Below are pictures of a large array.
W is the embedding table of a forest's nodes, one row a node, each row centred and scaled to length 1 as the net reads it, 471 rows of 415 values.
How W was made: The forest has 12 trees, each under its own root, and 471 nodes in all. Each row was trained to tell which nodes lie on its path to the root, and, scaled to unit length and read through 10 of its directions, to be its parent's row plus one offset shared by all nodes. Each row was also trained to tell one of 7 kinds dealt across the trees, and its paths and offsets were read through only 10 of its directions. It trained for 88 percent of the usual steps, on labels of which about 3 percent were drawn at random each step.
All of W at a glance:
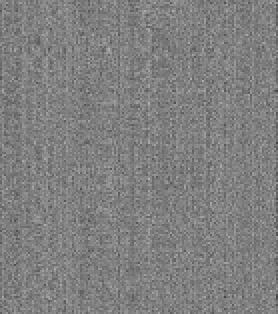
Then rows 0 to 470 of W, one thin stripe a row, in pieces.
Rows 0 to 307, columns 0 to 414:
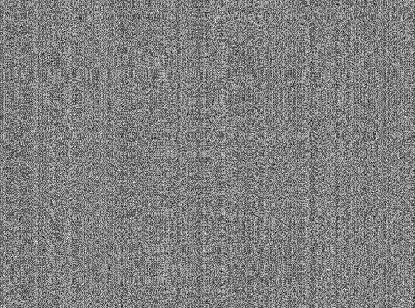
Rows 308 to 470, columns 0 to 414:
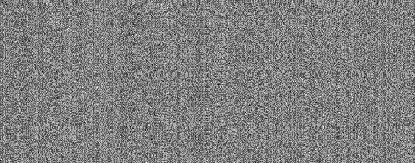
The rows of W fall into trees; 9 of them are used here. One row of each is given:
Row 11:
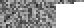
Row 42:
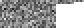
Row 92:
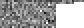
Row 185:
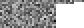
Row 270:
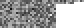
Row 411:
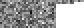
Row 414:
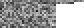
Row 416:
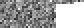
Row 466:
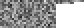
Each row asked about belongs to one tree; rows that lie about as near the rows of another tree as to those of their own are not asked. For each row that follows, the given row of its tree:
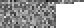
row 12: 92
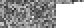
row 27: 270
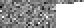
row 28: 11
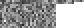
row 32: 466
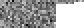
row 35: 414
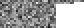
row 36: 11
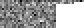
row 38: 270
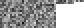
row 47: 466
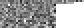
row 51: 270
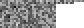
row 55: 414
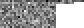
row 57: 92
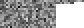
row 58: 11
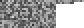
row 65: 466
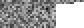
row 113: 11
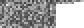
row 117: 411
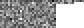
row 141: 270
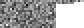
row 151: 416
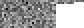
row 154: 42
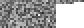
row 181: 42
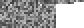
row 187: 92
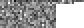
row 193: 270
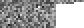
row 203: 11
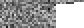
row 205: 414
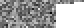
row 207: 42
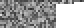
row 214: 270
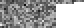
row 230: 185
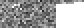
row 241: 92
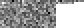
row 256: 185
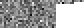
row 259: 270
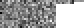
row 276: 466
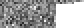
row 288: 411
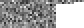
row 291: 270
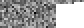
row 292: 466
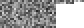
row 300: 185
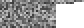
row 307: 414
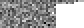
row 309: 185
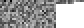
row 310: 92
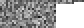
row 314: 42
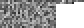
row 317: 92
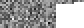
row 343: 270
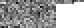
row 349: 185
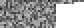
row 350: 270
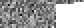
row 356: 92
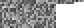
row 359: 185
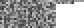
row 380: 466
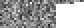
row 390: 466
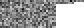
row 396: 416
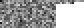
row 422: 466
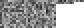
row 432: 11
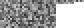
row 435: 466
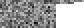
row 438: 92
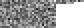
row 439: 416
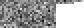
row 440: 411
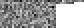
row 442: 92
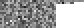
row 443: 466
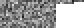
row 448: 42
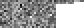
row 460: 92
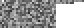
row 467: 42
